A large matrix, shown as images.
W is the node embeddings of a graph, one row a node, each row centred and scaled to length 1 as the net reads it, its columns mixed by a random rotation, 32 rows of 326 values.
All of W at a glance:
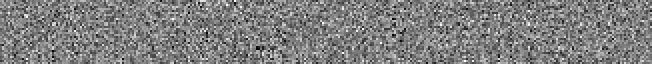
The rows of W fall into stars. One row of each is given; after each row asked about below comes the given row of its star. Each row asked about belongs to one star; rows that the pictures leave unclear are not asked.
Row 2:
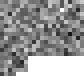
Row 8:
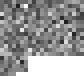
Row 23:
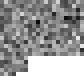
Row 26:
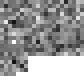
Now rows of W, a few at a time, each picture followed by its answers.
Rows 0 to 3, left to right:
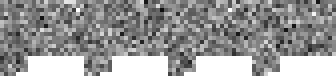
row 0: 8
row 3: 26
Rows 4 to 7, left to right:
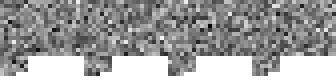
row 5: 23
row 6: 26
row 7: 8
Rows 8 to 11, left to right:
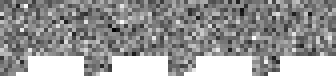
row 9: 26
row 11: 23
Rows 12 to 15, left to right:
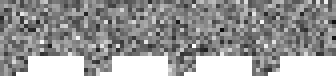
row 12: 23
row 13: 26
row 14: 8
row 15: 2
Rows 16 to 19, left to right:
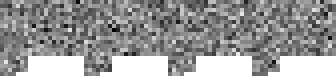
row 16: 2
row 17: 23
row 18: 23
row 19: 2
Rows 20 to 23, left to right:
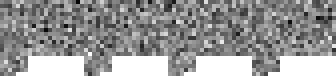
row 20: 2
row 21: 26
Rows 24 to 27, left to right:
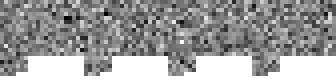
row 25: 2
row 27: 2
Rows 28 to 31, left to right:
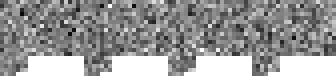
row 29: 8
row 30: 2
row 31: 8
